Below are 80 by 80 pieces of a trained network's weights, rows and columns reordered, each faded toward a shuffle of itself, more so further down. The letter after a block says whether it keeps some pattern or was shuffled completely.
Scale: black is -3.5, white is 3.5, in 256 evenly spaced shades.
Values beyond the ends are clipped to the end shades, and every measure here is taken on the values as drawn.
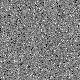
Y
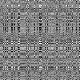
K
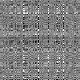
K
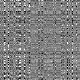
K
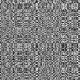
K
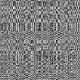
K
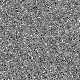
Y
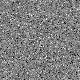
Y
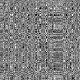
K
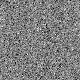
Y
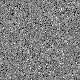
Y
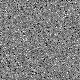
Y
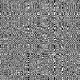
K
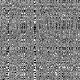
K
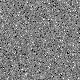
Y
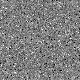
Y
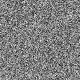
Y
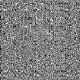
K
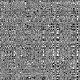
K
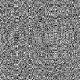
K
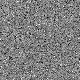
Y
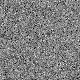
Y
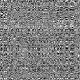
K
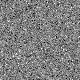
Y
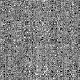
K
